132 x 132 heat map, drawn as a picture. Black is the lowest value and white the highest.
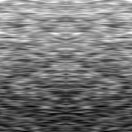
Mirror symmetry: left to right. Slope: up to the top. Grain: streaks across.
